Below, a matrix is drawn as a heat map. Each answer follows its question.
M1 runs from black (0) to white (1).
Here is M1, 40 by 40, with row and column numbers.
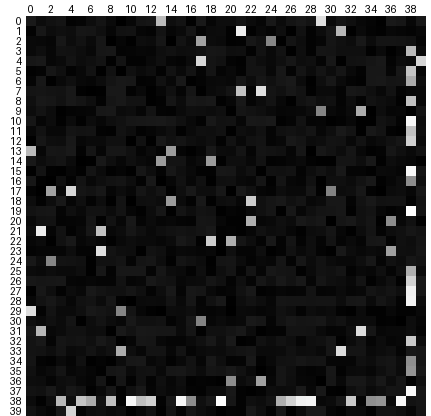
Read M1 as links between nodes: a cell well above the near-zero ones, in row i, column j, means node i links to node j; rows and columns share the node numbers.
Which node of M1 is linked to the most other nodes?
node 38
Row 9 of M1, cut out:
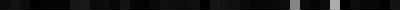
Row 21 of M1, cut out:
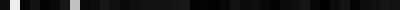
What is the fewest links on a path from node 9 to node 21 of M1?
4
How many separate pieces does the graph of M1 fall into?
3
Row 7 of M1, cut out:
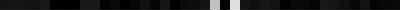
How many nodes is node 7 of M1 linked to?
2
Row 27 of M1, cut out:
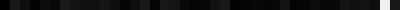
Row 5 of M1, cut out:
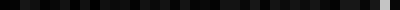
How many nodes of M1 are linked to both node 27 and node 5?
1
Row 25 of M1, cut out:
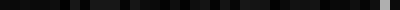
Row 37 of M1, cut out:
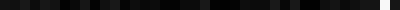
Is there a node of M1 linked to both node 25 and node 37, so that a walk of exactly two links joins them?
yes
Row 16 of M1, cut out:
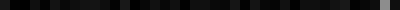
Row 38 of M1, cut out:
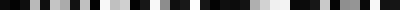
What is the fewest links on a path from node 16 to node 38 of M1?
1
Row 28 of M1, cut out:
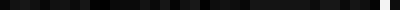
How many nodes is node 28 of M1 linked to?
1
